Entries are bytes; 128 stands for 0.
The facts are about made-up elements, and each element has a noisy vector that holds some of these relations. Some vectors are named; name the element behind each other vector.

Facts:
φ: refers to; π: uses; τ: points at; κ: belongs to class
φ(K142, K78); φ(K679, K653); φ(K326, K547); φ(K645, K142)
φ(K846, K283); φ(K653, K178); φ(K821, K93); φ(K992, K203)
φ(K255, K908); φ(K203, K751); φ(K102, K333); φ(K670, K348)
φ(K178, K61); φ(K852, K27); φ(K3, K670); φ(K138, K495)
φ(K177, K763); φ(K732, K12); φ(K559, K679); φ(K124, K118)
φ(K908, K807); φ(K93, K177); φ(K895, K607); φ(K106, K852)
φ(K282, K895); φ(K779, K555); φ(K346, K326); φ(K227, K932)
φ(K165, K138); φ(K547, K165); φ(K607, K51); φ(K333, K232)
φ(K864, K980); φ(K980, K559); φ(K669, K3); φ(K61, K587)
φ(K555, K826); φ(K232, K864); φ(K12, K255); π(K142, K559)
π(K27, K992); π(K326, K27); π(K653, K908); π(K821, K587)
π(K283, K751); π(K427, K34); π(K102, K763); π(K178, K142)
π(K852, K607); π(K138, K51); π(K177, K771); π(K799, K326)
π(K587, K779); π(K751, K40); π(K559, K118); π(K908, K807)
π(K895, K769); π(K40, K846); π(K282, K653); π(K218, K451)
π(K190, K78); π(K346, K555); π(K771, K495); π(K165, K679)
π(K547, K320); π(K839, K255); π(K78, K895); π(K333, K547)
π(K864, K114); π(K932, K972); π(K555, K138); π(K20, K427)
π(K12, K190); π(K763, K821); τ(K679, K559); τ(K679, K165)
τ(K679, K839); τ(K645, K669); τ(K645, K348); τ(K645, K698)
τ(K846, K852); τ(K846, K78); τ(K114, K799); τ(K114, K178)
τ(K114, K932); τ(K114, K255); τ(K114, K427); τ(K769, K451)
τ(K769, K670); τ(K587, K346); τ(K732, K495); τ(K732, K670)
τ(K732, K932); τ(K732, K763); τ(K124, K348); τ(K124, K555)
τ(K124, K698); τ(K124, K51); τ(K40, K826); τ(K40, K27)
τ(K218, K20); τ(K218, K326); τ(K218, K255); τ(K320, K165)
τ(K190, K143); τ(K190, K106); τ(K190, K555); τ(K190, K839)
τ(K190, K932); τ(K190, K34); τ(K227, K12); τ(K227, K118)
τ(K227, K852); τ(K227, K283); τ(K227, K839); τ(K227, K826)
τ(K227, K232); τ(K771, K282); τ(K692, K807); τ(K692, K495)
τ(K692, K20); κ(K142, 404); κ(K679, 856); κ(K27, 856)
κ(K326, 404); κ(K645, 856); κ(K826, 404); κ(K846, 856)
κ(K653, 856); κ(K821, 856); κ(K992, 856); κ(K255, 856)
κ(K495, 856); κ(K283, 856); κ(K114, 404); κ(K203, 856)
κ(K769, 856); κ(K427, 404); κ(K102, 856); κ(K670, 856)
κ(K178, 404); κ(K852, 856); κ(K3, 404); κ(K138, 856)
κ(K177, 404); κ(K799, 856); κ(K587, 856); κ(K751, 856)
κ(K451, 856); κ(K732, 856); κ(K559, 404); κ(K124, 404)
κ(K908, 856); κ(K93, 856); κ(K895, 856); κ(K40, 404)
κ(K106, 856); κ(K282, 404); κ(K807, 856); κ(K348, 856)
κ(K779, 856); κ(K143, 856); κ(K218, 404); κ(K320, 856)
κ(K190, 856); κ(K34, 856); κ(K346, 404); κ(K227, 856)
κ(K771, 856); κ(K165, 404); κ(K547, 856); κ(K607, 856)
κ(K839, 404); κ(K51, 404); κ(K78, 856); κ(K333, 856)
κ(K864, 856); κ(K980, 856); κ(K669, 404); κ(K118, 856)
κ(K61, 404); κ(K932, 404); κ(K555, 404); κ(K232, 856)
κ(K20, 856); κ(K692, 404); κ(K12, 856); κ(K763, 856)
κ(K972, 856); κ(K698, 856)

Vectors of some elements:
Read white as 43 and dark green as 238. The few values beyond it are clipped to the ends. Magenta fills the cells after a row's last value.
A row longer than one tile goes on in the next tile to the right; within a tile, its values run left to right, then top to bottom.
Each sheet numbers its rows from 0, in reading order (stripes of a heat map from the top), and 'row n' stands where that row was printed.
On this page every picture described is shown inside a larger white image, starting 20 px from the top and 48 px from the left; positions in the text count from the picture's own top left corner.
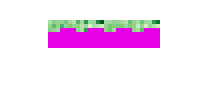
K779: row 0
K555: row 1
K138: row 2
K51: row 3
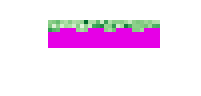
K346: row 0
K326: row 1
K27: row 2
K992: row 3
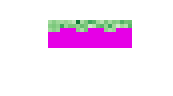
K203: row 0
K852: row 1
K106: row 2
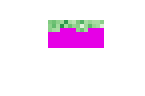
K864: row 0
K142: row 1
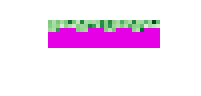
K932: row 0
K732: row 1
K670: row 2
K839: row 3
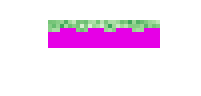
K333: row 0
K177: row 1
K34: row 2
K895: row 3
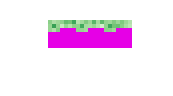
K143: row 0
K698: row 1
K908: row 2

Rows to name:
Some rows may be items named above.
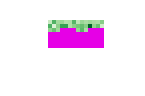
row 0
K692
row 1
K587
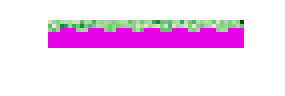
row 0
K218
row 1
K763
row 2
K138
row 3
K51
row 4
K282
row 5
K142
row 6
K190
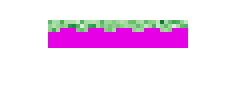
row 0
K846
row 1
K692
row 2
K138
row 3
K78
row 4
K852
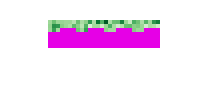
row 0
K653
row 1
K165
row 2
K232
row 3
K559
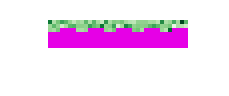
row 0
K852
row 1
K799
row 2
K27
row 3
K547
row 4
K839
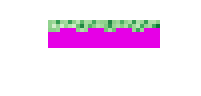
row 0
K669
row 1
K763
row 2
K670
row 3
K227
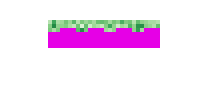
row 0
K451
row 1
K61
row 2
K106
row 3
K653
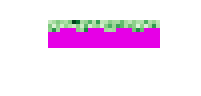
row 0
K124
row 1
K826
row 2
K807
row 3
K40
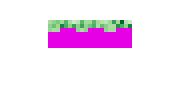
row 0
K20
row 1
K495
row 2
K255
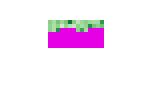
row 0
K932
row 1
K645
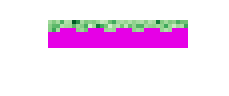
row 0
K679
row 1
K27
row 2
K178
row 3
K320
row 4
K106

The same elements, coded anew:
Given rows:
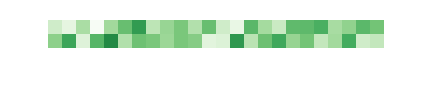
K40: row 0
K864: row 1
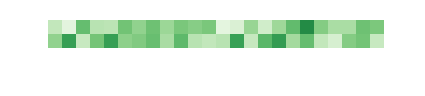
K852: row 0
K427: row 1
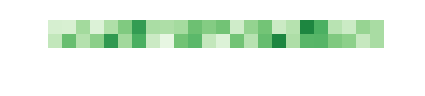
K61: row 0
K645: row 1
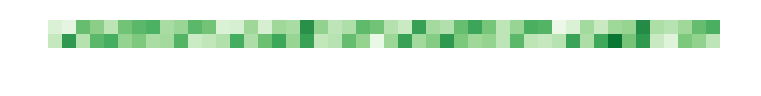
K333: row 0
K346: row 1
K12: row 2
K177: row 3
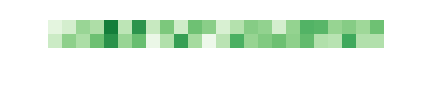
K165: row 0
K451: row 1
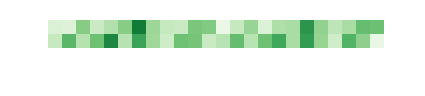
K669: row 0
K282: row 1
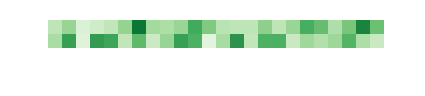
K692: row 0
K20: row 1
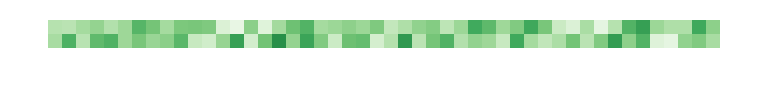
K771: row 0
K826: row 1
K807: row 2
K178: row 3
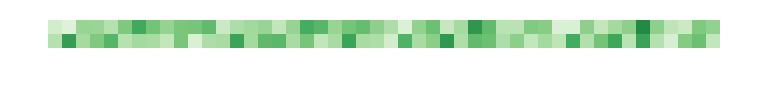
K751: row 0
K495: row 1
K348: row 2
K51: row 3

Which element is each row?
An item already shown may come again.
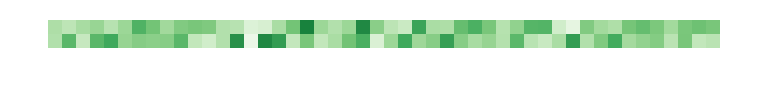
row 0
K771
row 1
K218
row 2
K12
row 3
K283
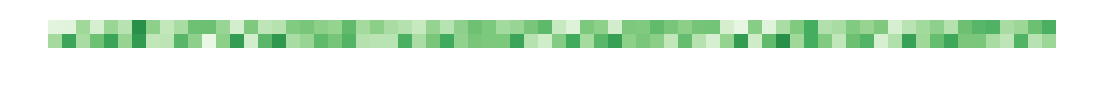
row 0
K346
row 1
K846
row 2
K587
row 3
K27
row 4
K826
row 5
K763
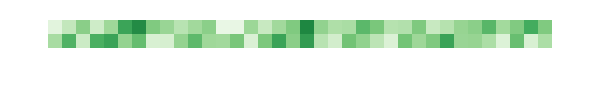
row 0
K932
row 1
K142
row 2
K653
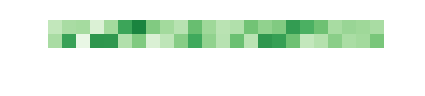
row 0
K114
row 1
K190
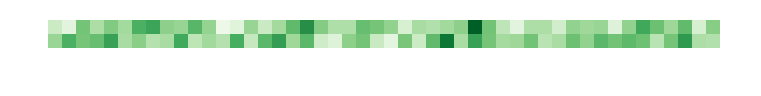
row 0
K547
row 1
K427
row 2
K124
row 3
K769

